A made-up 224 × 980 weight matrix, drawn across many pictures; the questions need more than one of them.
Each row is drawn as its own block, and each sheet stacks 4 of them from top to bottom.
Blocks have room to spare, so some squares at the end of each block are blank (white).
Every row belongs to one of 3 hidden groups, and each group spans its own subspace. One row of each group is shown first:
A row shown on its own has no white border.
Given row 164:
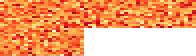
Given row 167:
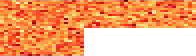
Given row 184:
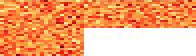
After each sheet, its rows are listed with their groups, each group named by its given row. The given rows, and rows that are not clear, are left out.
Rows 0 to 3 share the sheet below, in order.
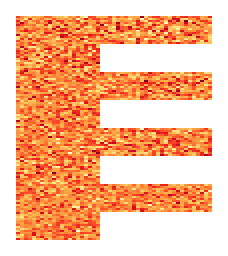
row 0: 167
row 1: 184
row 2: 167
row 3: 184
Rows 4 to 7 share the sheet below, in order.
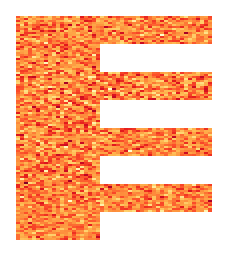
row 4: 164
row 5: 164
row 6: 164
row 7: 167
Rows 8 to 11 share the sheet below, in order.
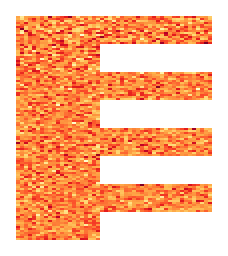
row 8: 167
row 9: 167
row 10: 184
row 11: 167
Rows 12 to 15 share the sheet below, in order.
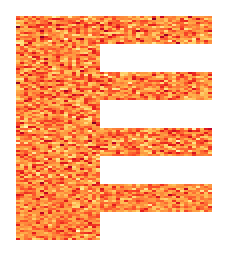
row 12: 164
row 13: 164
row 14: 184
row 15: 184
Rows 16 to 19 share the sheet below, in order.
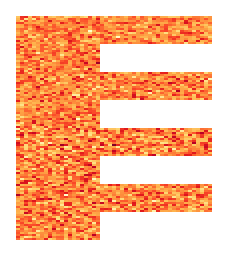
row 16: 167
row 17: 184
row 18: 164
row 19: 164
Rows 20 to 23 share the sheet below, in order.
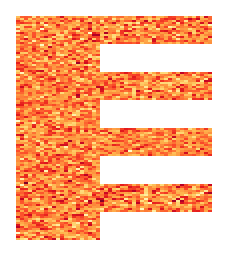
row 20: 184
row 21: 184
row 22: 164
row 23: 184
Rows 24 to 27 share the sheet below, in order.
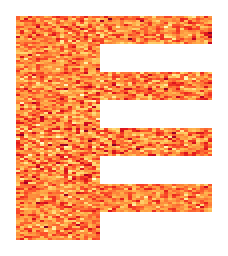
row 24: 167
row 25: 167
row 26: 164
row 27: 164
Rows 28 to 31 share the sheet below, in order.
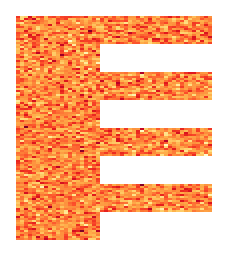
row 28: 167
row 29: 167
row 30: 167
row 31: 167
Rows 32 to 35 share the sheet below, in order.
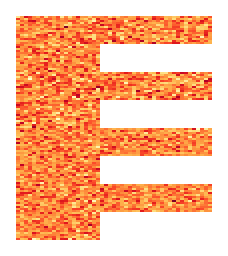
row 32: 164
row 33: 184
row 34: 184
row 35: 184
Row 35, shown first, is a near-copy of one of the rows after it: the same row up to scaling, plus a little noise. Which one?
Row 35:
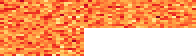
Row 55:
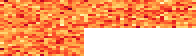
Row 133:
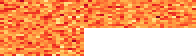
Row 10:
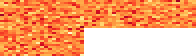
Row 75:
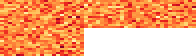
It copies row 133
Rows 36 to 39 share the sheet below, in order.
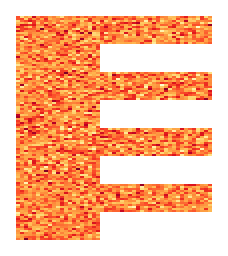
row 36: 184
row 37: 167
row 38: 164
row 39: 167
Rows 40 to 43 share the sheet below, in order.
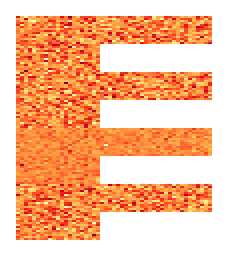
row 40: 164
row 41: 164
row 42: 167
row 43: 164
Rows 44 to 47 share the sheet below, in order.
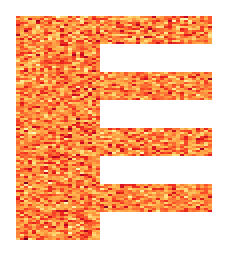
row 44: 167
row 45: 184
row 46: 164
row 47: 164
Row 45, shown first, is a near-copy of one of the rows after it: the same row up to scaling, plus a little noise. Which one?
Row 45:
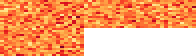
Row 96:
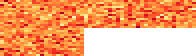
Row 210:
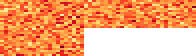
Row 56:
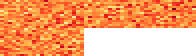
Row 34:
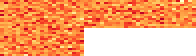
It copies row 210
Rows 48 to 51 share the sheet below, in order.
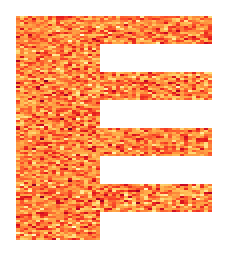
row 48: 167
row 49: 184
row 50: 164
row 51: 184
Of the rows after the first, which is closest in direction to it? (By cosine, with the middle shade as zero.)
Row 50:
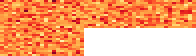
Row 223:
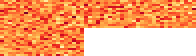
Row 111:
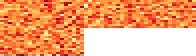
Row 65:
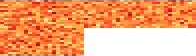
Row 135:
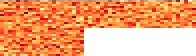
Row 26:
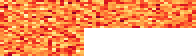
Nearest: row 65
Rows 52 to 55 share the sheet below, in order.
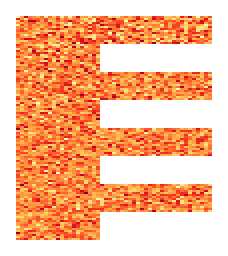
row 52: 164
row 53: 167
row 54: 164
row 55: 184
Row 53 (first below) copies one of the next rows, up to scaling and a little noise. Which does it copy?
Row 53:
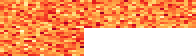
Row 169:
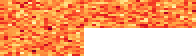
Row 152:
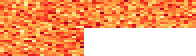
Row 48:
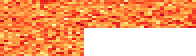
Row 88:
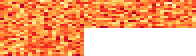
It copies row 152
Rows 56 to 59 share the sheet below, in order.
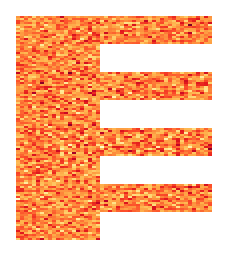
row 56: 184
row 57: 164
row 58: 167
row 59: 184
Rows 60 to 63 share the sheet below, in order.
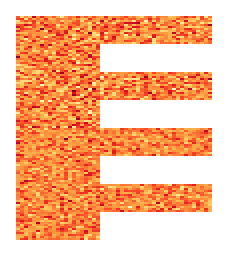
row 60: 184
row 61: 184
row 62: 164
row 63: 167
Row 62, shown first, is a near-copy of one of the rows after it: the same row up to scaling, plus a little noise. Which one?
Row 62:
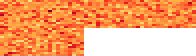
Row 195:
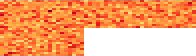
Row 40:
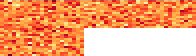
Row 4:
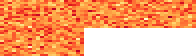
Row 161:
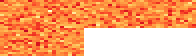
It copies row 195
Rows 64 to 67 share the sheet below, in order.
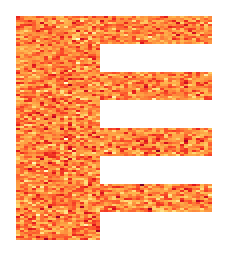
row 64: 184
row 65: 164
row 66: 164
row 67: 167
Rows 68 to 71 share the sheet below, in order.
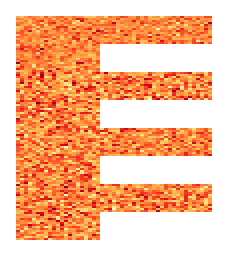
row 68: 184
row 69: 167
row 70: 164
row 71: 164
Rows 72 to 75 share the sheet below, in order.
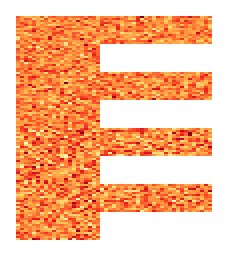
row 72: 167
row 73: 164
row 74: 167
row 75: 184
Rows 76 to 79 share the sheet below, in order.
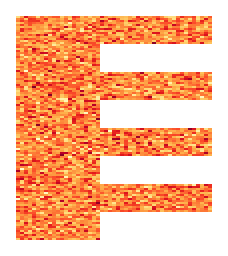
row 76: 164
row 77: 167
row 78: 167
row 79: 184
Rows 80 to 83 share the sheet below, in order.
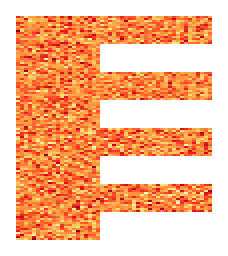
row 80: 164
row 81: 164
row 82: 164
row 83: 184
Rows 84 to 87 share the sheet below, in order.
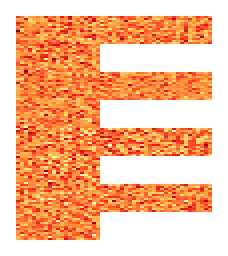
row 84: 164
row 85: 164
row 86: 164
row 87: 164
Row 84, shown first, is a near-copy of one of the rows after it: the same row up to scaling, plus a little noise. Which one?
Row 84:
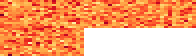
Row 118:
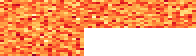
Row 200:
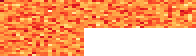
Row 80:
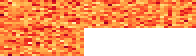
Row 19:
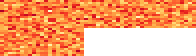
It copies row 80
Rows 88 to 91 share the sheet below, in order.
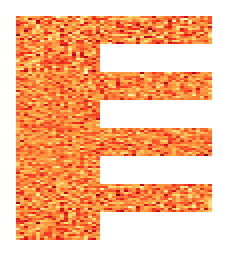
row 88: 167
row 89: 167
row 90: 167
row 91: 167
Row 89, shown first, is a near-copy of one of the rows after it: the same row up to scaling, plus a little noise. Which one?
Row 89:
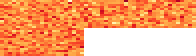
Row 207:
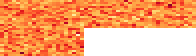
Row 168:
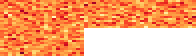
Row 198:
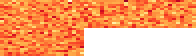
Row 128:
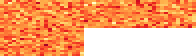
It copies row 198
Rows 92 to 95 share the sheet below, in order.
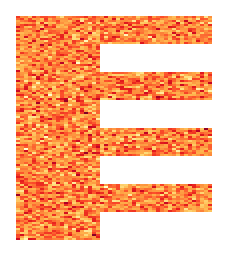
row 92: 184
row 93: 167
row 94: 184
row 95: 164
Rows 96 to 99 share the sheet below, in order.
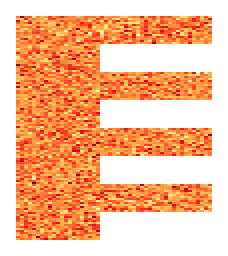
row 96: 184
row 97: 184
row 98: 184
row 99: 167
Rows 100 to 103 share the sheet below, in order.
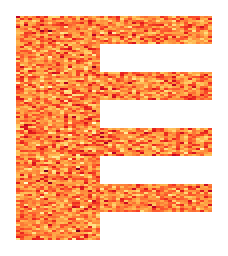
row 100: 164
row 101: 164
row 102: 164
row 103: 184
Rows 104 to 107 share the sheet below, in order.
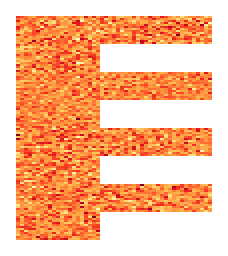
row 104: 184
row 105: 184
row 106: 164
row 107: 167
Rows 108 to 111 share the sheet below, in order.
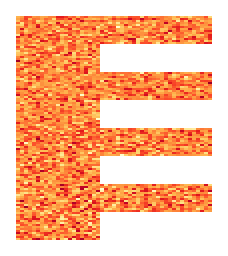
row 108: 167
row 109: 167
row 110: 167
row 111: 184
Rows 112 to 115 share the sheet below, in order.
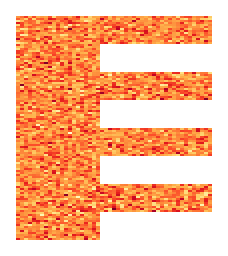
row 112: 164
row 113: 167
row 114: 164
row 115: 164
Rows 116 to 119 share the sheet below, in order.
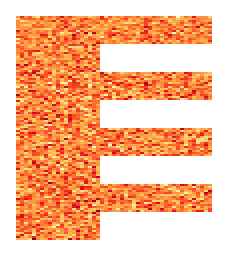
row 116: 184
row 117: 164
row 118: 164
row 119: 184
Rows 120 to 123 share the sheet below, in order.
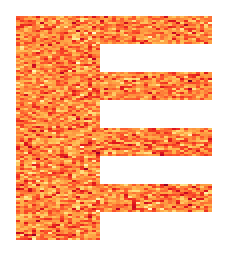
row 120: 184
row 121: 184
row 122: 167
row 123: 184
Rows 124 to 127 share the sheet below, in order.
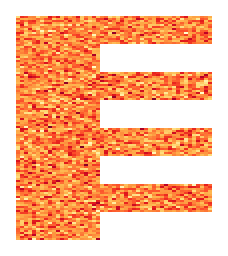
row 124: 164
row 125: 164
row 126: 167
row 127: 184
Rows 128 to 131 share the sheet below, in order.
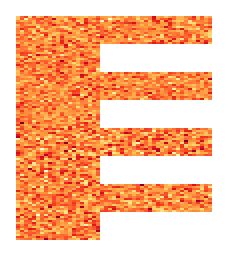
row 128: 167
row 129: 184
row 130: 164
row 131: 167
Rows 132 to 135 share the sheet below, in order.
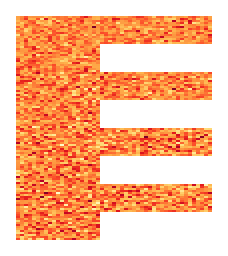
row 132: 167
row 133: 184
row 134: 184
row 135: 184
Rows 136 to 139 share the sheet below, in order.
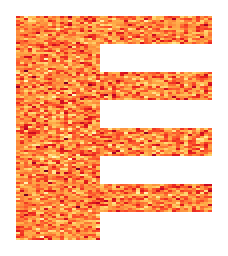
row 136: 164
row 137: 164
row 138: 164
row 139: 184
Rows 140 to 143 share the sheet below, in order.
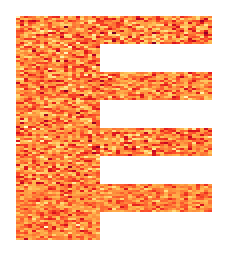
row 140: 164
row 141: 164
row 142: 184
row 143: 164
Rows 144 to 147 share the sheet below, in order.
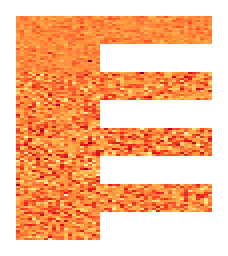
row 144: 167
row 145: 167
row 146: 167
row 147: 164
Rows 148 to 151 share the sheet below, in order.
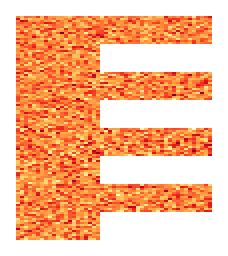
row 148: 184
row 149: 164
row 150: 167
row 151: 167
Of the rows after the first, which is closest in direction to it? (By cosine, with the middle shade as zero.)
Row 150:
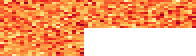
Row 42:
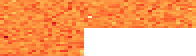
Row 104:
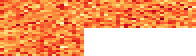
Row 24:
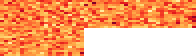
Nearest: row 24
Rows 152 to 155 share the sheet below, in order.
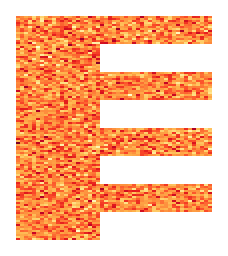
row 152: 167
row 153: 167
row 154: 184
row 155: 184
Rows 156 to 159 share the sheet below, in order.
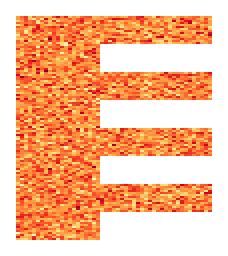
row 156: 167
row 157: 184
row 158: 164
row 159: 184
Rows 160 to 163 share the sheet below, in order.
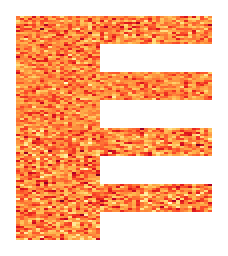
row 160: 184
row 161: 164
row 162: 167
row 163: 184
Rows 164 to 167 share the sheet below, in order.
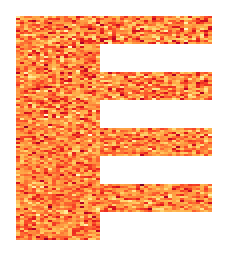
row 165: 164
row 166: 184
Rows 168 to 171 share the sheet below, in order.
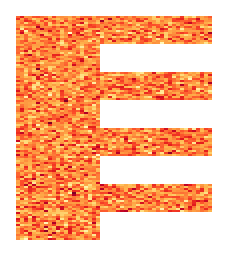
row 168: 167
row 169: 167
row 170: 184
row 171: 164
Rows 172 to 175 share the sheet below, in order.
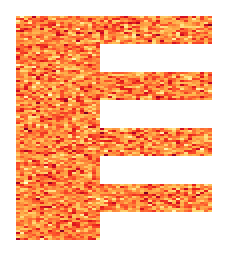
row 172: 184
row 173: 167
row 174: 164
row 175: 184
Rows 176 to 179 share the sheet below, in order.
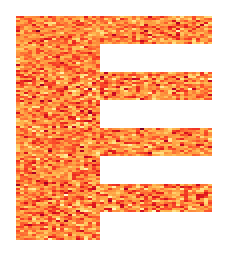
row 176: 184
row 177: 184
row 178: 167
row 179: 164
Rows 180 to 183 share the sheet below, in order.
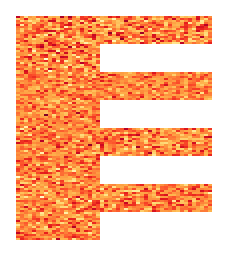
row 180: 164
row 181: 164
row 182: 184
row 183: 184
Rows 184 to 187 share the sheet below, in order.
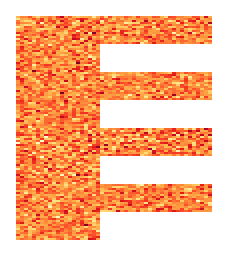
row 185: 167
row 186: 184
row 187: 167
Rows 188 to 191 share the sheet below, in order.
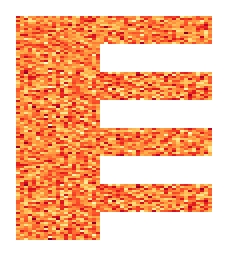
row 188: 164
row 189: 164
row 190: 167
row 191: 164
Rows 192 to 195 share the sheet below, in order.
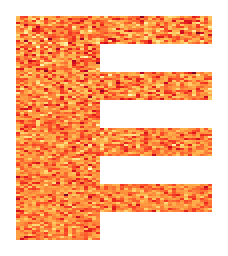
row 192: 167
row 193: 167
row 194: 184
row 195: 164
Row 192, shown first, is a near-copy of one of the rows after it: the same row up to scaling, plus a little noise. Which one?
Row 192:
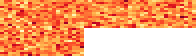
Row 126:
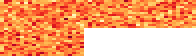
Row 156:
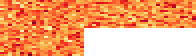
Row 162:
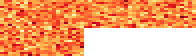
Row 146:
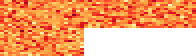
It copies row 162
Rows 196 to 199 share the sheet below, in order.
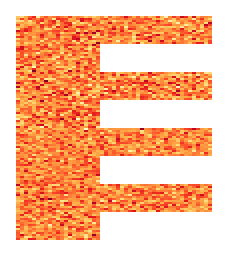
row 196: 184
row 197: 184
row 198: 167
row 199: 164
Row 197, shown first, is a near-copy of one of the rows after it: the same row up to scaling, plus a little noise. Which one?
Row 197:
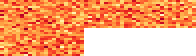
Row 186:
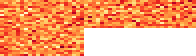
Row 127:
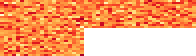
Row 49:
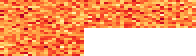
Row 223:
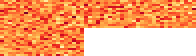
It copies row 49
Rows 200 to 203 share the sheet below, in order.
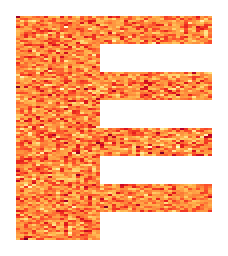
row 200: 164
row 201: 184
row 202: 184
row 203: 164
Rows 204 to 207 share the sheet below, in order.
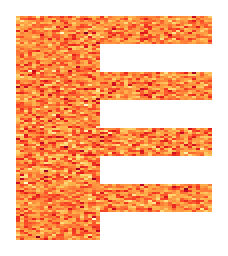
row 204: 184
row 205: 184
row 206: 164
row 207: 167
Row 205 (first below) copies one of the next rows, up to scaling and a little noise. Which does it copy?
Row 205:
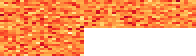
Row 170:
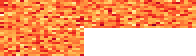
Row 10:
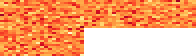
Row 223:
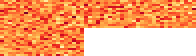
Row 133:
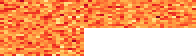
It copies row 10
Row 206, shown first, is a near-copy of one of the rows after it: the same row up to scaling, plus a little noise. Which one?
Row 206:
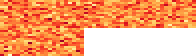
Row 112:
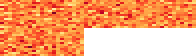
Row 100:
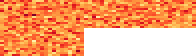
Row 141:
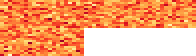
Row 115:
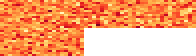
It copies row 141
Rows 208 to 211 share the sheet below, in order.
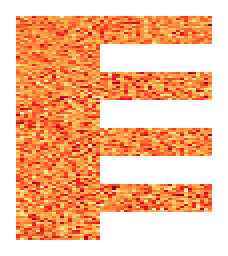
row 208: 184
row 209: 167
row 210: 184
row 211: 167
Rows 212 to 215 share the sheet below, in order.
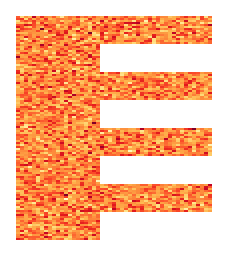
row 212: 184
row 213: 164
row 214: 167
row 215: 164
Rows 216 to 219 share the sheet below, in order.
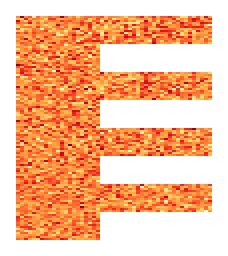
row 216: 184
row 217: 184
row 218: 167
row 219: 167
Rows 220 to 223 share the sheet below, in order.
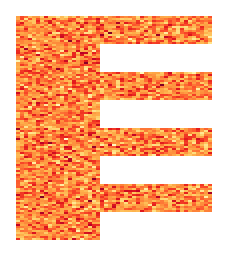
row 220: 167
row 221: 167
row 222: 164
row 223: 184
